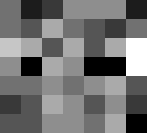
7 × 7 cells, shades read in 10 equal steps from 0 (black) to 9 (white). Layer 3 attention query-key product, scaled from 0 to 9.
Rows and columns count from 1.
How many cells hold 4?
8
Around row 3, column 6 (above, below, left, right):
2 0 3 9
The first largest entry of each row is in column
4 3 7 7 6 3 6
